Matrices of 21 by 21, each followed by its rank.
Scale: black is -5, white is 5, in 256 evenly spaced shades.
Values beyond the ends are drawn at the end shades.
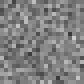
full rank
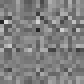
three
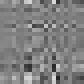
two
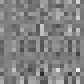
three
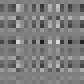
one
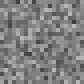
full rank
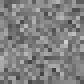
full rank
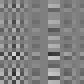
one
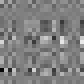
two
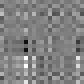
two
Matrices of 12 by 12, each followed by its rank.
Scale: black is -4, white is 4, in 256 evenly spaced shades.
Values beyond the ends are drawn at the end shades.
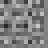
two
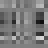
one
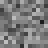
full rank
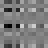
one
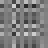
one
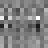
two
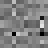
two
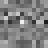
two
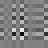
one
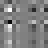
one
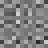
two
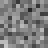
full rank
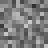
full rank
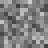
full rank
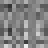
two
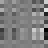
one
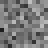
full rank
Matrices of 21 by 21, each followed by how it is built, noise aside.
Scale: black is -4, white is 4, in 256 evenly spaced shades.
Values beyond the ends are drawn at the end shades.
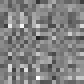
low rank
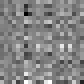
low rank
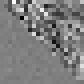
upper triangular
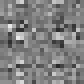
low rank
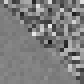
upper triangular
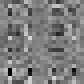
low rank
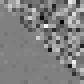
upper triangular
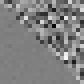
upper triangular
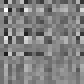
low rank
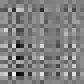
low rank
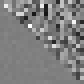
upper triangular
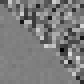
upper triangular
